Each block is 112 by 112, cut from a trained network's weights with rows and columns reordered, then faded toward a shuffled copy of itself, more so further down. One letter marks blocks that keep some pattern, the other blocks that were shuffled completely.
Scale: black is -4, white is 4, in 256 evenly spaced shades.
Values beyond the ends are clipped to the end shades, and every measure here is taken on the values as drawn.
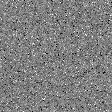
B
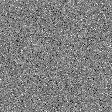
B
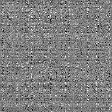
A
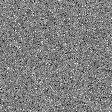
B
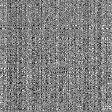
A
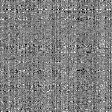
A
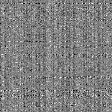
A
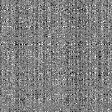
A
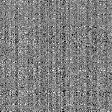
A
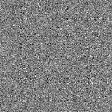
A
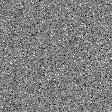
B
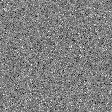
B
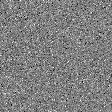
B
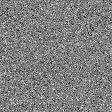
B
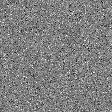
B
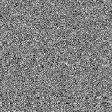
A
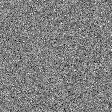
B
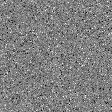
B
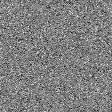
B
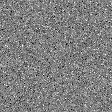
B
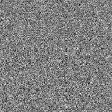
A
